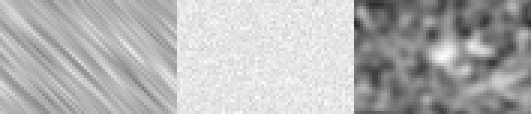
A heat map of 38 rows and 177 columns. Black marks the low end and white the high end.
It is made of 1 by 3 panels. Panel 1,1: high, slanting down to the right. Panel 1,2: very high, fine-grained, faint in contrast. Panel 1,3: middling, blotchy, strong in contrast.
